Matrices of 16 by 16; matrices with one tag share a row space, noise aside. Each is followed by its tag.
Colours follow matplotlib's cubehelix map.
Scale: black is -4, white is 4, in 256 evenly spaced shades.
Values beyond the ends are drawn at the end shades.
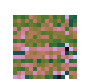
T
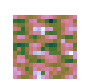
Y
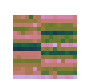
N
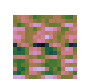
Y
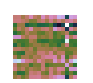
T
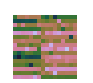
N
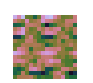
Y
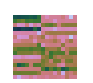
N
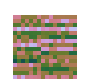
N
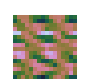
Y
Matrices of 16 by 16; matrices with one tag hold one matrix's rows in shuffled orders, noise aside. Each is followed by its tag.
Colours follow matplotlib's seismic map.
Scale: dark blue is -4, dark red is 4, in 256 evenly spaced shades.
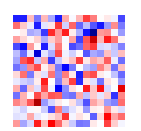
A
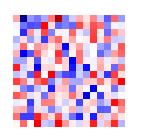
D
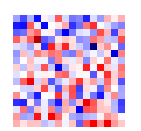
A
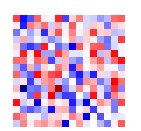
D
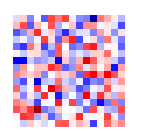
A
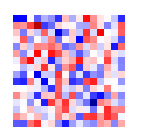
A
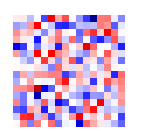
A
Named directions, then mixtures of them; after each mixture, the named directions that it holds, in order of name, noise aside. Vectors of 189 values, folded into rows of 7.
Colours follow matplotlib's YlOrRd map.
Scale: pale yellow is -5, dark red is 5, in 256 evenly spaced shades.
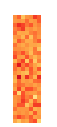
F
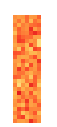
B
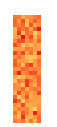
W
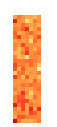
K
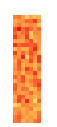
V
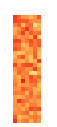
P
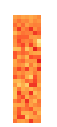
B, V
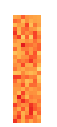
K, W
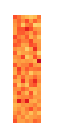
B, P, V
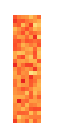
P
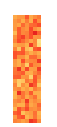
B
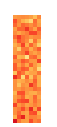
B, K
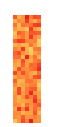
B, K, V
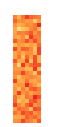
F, V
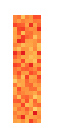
B, F, W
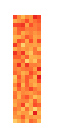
F, K, W
